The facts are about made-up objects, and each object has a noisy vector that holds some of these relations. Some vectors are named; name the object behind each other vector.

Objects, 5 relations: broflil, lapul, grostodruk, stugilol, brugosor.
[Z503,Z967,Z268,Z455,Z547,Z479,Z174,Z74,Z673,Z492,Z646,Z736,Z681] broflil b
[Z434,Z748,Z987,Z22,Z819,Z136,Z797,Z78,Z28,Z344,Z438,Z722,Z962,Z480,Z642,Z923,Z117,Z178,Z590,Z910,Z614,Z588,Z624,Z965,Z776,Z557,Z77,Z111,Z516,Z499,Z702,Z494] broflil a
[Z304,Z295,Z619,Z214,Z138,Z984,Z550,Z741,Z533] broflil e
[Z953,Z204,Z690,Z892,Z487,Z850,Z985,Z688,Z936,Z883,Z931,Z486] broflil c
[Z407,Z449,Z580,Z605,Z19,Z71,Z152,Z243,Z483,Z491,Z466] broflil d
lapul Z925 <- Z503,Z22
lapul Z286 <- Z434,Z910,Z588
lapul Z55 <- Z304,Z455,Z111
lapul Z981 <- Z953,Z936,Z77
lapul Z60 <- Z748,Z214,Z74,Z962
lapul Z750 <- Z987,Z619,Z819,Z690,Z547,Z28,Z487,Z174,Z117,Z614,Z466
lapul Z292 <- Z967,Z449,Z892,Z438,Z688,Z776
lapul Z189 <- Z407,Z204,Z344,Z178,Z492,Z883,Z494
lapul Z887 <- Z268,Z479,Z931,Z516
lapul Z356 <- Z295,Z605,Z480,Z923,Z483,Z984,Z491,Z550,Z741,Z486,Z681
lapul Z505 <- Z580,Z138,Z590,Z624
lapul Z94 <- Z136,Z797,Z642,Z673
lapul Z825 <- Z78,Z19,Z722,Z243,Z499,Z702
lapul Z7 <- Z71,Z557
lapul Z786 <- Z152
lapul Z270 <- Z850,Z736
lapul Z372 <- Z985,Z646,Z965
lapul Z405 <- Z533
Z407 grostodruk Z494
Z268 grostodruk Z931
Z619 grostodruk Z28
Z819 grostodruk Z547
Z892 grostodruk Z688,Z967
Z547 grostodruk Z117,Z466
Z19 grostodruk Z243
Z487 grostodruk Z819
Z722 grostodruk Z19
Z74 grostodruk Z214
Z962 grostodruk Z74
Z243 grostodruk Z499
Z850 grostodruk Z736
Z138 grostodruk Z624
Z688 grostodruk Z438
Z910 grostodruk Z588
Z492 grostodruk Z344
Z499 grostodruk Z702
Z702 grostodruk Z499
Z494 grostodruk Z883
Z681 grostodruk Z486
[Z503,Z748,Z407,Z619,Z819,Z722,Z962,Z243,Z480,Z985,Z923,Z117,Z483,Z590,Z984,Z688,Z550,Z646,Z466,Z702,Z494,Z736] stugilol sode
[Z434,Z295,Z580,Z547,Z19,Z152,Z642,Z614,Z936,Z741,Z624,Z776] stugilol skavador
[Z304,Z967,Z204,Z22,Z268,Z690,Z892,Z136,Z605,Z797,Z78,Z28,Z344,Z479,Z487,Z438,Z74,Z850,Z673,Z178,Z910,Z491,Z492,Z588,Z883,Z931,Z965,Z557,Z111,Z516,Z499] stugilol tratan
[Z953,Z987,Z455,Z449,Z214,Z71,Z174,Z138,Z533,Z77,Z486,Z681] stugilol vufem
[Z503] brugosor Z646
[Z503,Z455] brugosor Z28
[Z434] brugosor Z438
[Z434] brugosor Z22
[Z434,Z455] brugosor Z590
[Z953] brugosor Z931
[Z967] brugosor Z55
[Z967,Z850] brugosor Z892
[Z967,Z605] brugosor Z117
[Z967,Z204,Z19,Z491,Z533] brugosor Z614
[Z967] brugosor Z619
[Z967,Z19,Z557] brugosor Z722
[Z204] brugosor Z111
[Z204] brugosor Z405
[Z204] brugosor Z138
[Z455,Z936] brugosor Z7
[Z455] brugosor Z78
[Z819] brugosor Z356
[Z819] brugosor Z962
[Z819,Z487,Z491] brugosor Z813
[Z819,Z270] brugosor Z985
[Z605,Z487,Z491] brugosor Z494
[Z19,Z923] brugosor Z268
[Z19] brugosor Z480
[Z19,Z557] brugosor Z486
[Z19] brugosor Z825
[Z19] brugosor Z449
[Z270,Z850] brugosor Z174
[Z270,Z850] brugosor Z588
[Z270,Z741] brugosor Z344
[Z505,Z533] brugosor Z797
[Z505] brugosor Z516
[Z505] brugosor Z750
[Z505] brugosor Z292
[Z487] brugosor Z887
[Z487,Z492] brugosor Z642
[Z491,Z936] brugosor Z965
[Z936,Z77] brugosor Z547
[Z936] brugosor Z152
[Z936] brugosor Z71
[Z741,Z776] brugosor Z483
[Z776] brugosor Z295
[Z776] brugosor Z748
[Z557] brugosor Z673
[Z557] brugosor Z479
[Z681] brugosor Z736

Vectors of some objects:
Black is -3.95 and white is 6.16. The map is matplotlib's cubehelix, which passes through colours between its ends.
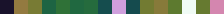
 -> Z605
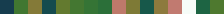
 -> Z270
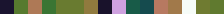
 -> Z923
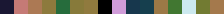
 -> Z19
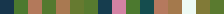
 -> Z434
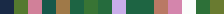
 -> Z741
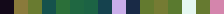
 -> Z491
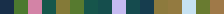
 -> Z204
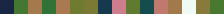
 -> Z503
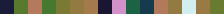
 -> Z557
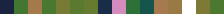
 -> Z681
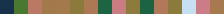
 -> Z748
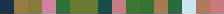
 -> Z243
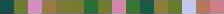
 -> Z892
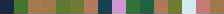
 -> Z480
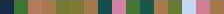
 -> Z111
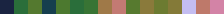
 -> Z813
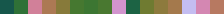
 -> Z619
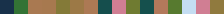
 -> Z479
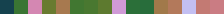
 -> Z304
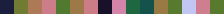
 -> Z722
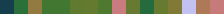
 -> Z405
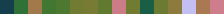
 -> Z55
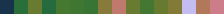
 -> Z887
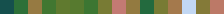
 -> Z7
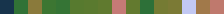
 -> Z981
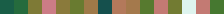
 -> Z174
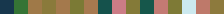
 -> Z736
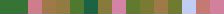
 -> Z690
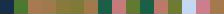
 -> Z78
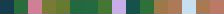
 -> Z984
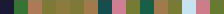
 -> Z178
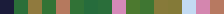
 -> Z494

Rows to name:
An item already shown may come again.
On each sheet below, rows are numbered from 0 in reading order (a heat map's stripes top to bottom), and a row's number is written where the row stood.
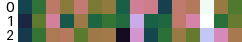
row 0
Z344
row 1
Z741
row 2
Z614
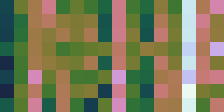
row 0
Z580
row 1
Z74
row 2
Z736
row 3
Z466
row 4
Z590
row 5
Z304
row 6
Z776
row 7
Z936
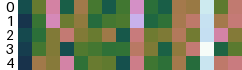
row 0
Z953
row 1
Z295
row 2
Z987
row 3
Z270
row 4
Z243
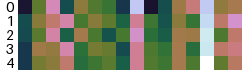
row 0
Z533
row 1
Z449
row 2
Z953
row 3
Z243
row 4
Z483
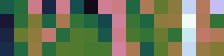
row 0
Z487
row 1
Z492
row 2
Z407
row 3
Z189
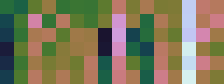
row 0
Z750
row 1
Z883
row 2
Z614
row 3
Z557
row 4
Z624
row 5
Z588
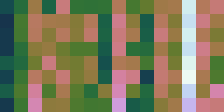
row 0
Z819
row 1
Z748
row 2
Z588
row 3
Z965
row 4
Z174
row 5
Z344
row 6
Z931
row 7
Z138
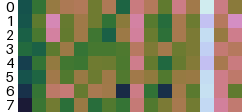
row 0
Z28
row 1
Z688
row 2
Z985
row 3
Z750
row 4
Z405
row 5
Z547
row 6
Z268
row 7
Z642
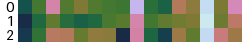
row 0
Z486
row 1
Z356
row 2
Z797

